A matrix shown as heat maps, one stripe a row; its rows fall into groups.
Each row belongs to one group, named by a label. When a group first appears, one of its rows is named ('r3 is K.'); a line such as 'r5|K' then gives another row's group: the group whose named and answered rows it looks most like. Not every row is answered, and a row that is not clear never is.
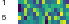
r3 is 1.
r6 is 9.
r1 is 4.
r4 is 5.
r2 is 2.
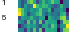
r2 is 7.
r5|9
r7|2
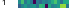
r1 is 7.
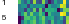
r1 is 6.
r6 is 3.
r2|9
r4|9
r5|3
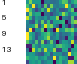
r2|4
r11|6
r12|3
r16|9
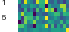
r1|5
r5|5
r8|2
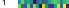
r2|6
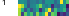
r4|5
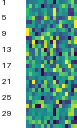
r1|9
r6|2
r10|3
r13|6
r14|6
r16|4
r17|1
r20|9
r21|5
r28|9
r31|4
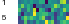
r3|6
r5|3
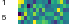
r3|4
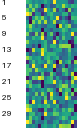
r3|5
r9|6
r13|1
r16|3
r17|5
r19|6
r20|3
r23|3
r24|6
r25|4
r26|5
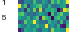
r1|2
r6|1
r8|2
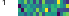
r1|4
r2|2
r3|5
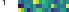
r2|2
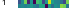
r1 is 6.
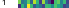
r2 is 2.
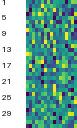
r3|5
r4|3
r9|4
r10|4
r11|5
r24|1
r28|1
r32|3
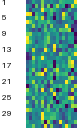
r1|2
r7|4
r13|5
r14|2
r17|9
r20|9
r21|4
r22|2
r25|9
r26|6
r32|4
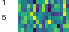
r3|6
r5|1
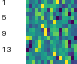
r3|6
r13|2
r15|3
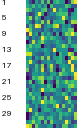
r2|4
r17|6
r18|6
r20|3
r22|9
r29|2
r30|3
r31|4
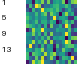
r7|4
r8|1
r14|5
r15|6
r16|1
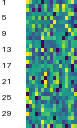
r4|9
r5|4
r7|4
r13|6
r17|3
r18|4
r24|2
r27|1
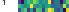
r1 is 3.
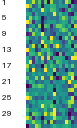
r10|6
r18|5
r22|3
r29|5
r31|4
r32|2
